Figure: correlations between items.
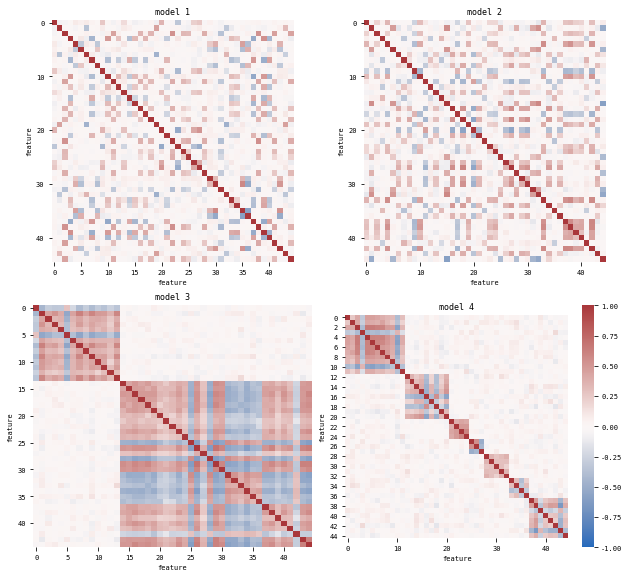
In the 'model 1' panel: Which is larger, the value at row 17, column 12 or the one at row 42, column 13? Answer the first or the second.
the first
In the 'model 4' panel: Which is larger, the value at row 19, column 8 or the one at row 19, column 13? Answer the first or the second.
the second
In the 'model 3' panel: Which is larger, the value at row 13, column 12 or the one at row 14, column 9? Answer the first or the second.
the first
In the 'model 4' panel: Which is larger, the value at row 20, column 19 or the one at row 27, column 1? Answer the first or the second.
the first
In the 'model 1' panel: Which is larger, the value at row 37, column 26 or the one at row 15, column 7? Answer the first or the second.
the first
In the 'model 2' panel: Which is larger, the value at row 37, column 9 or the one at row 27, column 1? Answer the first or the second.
the second
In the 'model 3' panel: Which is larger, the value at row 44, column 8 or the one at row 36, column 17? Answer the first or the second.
the first
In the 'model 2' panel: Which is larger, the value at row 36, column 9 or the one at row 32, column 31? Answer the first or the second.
the second
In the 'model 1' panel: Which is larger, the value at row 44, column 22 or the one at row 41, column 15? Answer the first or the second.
the first
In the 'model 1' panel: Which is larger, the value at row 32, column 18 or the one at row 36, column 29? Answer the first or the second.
the first
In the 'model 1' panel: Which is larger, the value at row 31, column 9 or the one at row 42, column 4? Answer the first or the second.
the second
